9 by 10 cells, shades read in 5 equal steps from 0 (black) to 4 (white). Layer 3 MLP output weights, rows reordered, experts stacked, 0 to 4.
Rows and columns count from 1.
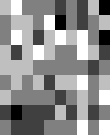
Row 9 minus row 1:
-1 -3 -1 -1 0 1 0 3 -1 4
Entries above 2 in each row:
3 4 6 6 3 6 3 2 2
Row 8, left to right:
1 0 1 1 1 3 1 3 1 2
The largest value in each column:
3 4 3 4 4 4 3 4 3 4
